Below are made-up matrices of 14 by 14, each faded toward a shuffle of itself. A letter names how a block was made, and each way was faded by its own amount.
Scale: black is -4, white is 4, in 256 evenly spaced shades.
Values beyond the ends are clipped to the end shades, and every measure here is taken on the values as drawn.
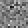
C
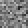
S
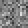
S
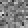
S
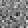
C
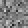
C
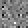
C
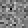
S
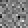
C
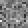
S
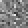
C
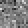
C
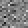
S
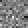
S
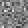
C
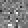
C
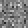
S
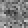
S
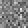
S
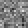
C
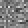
C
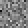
S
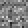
C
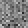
S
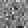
S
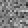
S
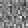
S
